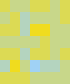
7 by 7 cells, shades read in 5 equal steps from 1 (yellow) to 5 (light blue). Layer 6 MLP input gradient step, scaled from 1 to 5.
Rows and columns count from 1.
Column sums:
18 15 23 19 17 22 18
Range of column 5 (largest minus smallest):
3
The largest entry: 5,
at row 6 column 4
